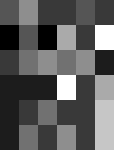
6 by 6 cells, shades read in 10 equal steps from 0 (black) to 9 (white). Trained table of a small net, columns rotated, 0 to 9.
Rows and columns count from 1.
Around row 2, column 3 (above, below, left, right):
2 5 3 6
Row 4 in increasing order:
1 1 1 2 6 9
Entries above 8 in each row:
0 1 0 1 0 0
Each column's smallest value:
0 1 0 2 2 1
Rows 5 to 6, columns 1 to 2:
1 2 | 1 4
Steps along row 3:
up up down up down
